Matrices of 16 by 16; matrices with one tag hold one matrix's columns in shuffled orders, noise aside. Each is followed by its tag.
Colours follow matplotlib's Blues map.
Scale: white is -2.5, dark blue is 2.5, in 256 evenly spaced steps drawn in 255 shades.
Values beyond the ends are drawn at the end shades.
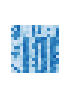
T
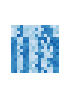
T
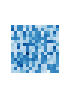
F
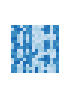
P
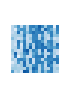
P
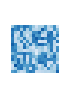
F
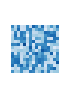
F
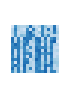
T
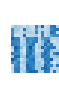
T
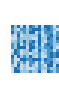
P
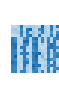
T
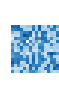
F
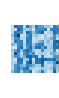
P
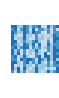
P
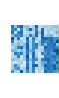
T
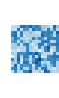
F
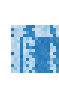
T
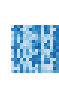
P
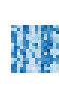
P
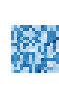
F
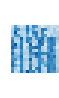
T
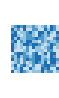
F
